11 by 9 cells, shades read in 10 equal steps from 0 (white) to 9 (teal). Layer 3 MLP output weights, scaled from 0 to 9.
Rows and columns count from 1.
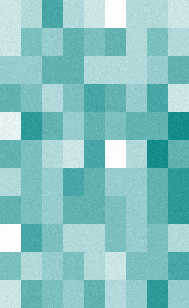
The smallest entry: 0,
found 3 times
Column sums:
37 56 51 51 54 39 43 64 58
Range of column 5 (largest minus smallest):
5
